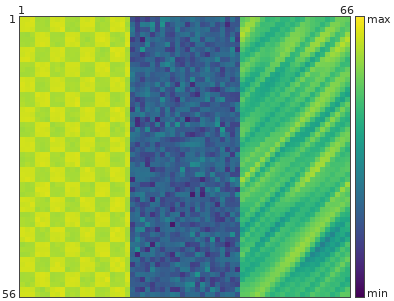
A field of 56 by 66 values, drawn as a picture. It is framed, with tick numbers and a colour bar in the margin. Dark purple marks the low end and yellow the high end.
The table splits into one row of 3 panels. Panel 1,1: very high, checkered, faint in contrast. Panel 1,2: low, fine-grained. Panel 1,3: high, slanting up to the right.
